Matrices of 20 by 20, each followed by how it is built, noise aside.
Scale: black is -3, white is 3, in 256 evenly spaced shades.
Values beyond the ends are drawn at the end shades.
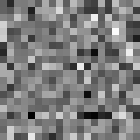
low rank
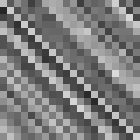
Toeplitz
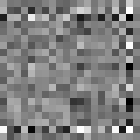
low rank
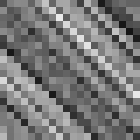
Toeplitz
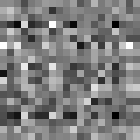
low rank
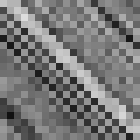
Toeplitz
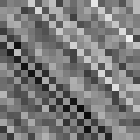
Toeplitz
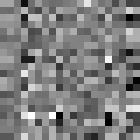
low rank
